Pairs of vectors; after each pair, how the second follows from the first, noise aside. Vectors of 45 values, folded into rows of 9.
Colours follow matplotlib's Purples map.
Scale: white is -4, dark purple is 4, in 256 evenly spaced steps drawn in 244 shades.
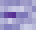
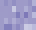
partly zeroed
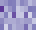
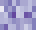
sign-scrambled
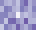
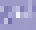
partly zeroed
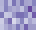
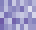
negated
